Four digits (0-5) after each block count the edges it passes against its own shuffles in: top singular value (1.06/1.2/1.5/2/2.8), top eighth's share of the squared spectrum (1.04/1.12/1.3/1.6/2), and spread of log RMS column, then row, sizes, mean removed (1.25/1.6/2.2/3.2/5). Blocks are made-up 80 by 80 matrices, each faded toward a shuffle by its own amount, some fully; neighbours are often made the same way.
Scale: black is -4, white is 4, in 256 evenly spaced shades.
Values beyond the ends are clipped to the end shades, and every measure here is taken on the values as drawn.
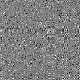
4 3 2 2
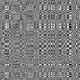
5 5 4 4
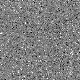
3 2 0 0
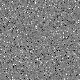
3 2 0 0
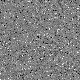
1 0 0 0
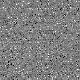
4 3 1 1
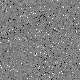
0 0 0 0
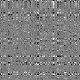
5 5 3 3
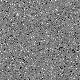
1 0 0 0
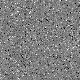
2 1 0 0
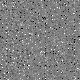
2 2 1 0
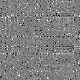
4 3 2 2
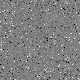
2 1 0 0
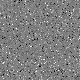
2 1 0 1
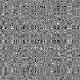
5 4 2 3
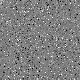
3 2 0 0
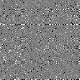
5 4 2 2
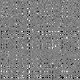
4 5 3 3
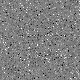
2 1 0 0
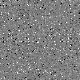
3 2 1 1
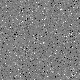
0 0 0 0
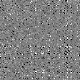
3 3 2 2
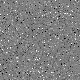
0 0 0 0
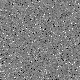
0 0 0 0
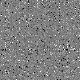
2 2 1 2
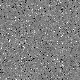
1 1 1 0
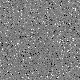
0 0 0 0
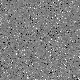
0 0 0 0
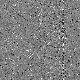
2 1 2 0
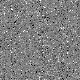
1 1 2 0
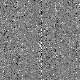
3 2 2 0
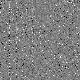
2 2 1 0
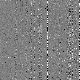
3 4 3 0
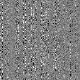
2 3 4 0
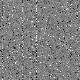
2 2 2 0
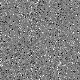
1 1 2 0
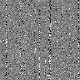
2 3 3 0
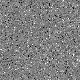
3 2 0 0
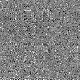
4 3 2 2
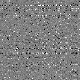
4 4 2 2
